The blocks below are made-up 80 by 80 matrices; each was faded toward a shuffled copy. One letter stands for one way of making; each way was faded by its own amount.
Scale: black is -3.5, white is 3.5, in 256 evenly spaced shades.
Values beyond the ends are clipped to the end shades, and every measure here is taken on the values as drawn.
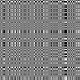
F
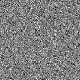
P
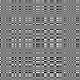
F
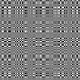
F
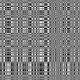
F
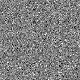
P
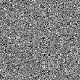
P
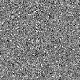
P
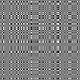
F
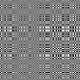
F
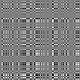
F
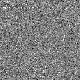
P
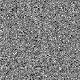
P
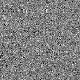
P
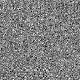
P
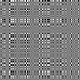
F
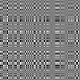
F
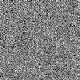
P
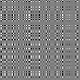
F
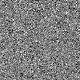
P
